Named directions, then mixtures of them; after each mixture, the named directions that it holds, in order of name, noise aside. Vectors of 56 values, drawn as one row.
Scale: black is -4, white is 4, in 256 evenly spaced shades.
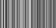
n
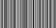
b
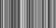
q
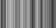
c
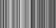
c, n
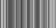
b, c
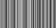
b, n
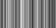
c, q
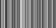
n, q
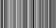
b, c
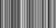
q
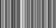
n, q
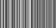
n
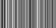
c, n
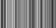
c, n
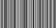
b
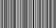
b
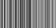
n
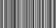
b, q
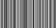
b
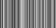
b, q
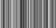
q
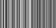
n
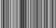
q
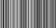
n, q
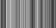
c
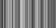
c, q
